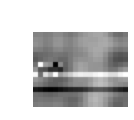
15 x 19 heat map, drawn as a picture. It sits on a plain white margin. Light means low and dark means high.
An odd patch, rougher than its surroundings, sits in the middle left. The bottom left is the ninth with the highest average. Values change most from cell to cell in the middle left. Rows 9 and 12 stand out from the rest. Overall the values sit about 50% of the way up the scale.
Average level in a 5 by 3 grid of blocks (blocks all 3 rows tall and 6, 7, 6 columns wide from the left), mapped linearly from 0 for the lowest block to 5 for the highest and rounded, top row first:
2 1 1
3 2 3
2 0 0
5 3 2
3 2 2
